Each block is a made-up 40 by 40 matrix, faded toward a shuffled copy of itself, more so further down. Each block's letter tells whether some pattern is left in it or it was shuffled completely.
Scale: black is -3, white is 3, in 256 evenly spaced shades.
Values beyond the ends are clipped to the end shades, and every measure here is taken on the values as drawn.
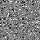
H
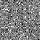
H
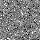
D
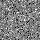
D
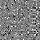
H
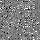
H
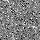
D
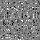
H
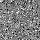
D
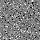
D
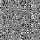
H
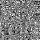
H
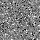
D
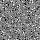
D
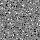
D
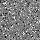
D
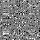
H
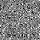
H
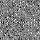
H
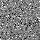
D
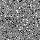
D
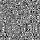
H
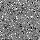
D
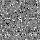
H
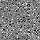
H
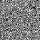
H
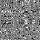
H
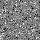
D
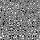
H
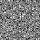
H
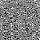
H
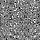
H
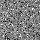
D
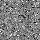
D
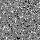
D
